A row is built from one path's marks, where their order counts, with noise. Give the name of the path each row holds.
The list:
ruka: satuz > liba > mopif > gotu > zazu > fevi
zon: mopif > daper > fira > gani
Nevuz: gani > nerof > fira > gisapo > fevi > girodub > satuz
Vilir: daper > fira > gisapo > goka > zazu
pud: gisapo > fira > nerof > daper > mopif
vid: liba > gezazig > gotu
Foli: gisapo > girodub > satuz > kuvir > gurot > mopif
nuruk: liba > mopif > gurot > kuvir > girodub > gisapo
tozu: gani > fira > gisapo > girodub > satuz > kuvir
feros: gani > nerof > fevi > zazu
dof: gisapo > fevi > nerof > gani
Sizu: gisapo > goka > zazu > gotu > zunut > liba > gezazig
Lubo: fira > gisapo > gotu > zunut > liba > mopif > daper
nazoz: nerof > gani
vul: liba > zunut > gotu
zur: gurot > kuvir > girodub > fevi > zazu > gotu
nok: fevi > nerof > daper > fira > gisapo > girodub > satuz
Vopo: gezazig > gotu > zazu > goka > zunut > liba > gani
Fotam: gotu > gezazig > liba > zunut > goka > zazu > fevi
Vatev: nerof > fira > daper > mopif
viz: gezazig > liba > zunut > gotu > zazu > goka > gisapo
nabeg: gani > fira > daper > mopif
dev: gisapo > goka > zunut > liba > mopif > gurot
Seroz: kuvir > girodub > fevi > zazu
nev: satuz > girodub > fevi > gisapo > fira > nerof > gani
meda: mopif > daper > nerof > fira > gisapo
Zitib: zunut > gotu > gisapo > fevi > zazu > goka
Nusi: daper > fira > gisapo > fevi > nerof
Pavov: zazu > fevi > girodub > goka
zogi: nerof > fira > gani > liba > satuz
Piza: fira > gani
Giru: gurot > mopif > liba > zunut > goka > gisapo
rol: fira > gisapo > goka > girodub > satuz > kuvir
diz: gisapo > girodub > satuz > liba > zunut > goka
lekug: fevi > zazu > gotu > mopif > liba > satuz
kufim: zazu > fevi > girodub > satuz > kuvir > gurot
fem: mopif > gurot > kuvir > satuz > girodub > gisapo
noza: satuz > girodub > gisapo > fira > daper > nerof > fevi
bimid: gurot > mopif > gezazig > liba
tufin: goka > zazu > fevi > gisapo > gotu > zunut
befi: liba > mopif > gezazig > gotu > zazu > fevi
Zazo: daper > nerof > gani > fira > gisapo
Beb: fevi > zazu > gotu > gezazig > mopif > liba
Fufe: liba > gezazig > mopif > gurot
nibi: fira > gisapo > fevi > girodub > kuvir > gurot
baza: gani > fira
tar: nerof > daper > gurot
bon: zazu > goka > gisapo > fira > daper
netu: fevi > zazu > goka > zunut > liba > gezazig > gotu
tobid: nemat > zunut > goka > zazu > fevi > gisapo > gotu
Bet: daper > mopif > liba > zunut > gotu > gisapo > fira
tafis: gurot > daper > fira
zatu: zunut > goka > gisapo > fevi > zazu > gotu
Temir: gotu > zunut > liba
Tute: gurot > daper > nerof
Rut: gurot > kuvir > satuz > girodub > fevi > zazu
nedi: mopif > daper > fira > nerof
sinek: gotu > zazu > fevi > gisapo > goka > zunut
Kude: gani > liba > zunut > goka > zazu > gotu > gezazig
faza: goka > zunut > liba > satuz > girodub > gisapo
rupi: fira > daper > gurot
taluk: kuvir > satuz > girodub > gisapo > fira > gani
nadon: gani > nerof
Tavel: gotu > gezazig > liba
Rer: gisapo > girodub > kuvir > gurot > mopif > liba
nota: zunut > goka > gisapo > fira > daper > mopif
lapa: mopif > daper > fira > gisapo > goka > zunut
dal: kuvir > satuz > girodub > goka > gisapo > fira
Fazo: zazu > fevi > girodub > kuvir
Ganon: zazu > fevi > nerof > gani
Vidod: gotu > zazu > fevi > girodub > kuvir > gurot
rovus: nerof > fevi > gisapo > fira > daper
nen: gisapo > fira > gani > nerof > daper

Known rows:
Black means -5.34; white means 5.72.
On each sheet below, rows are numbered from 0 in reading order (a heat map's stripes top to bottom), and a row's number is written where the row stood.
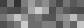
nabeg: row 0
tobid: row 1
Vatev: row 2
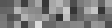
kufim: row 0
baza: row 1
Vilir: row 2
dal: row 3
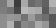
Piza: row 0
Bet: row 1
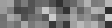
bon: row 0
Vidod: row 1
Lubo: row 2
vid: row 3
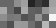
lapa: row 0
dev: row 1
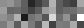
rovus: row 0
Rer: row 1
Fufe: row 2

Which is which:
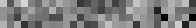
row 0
Sizu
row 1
sinek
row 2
feros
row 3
nota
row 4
Temir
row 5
Zazo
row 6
Nusi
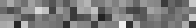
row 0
nazoz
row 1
zatu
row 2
Giru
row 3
viz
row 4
nedi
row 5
Seroz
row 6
Beb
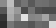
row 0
Pavov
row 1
pud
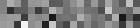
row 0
nen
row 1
dof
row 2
diz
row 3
taluk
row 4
tozu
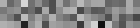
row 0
Tavel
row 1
tar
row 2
netu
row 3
nadon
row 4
tufin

